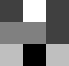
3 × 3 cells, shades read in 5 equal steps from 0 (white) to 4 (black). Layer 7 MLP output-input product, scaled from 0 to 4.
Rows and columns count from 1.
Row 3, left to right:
1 4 1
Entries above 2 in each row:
2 1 1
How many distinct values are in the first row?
2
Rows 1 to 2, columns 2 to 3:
0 3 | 2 3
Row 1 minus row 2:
1 -2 0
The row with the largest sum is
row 2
